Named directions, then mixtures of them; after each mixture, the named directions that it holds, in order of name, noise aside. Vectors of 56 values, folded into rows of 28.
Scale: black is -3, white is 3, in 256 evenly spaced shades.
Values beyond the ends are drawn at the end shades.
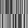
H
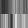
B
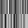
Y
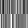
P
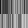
B, H, P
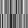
H, P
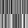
H, P, Y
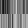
B, P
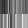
B, Y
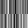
Y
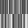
H, P, Y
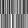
P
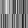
B, H, P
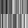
B, H, Y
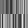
H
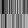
B, P, Y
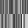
H, P, Y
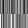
P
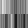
B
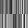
H, Y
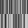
H, P, Y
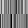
P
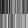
B, P, Y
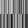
H, P, Y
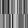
B, P, Y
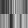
B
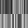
B, H, P
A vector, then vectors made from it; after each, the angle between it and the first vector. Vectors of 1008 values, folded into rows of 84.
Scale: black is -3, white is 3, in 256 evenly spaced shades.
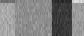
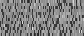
orthogonal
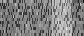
partly opposed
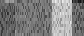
nearly opposite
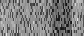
partly aligned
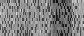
partly aligned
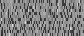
orthogonal
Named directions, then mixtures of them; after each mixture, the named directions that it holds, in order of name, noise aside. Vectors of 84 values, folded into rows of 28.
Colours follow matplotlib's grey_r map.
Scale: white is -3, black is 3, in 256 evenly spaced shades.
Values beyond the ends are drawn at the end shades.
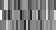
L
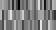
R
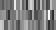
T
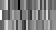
L, R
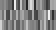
R, T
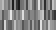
R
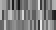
R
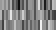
R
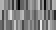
R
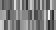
T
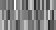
T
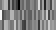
L, R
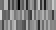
L, R, T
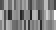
L, R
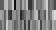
L, R, T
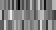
R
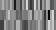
T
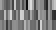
L, R, T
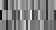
L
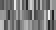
T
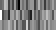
L, R, T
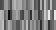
L, R, T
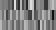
R, T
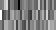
L, R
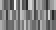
L, R, T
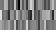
L, R, T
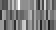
L, R
